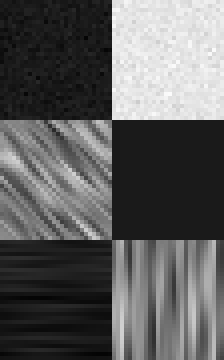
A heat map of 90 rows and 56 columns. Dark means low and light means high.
The table splits into 3 rows of 2 panels. Panel 1,1: very low, fine-grained, faint in contrast. Panel 1,2: very high, fine-grained, faint in contrast. Panel 2,1: middling, slanting down to the right, strong in contrast. Panel 2,2: very low, flat. Panel 3,1: very low, streaked across, faint in contrast. Panel 3,2: middling, streaked downward, strong in contrast.
